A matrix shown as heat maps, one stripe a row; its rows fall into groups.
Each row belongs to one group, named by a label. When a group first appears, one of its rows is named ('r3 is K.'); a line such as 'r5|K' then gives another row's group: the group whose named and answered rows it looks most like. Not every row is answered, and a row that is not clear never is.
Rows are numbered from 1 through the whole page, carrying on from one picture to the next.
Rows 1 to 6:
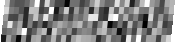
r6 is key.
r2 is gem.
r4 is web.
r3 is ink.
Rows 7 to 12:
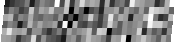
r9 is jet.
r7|key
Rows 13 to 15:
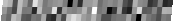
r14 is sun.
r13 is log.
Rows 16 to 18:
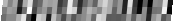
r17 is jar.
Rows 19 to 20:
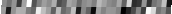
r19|jar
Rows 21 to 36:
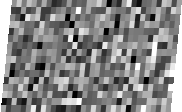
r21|log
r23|sun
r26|ink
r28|ink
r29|jet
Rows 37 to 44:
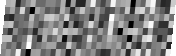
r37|jet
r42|jet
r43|jar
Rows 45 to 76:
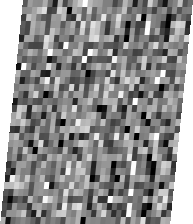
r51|gem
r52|log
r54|key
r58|sun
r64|jet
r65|gem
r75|web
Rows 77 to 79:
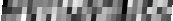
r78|key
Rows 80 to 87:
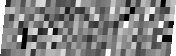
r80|key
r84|gem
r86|gem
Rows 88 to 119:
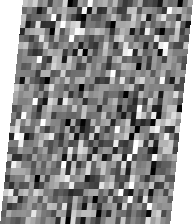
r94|jet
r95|ink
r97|key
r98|gem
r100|log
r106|jet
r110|ink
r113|web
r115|log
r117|ink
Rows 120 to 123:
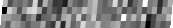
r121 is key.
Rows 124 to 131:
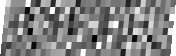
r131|key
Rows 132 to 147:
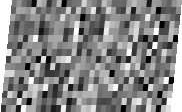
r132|gem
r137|jar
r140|web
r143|jar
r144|ink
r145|key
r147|key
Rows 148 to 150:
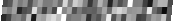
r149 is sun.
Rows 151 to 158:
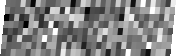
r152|ink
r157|ink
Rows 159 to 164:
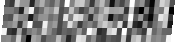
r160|jar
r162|jar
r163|ink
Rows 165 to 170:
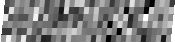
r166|key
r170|web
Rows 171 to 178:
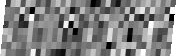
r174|ink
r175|jet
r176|jet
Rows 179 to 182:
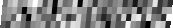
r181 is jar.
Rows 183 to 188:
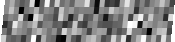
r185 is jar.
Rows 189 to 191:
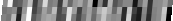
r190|jar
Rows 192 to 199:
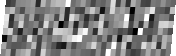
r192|web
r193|jet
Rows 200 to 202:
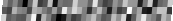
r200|gem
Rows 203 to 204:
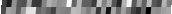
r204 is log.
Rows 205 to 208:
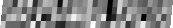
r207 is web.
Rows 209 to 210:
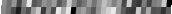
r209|jar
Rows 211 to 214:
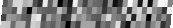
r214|log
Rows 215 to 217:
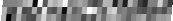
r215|web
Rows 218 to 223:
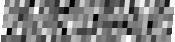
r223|gem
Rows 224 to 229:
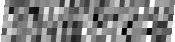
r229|jet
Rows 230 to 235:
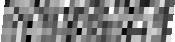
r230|web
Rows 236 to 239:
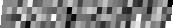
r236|jar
